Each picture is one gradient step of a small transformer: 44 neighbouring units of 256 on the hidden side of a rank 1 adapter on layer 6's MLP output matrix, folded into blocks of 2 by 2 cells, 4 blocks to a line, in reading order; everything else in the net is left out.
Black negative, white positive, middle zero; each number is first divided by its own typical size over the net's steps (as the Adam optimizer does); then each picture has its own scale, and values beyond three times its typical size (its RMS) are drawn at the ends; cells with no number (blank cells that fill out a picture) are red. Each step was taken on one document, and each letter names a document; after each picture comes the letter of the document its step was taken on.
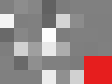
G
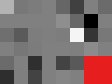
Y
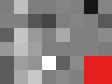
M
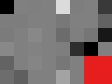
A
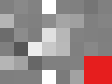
G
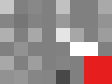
A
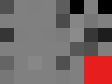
Y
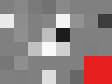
G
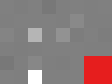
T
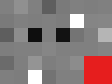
T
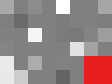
A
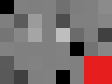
A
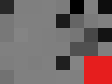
Y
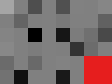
A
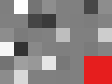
M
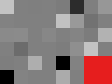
Y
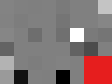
A
